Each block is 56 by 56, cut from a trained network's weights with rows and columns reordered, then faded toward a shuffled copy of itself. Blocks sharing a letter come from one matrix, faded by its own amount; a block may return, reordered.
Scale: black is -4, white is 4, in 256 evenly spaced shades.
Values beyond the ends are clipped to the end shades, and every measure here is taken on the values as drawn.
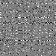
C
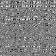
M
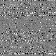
C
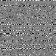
M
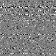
M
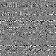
M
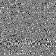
C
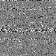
C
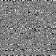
M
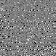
C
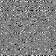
C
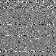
C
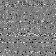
C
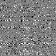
C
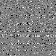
C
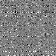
C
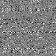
C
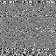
M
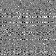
M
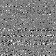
C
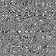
C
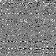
C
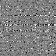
C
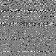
M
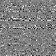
M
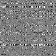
M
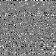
C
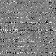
C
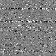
C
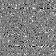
C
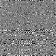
M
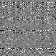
M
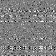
M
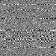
M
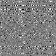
C
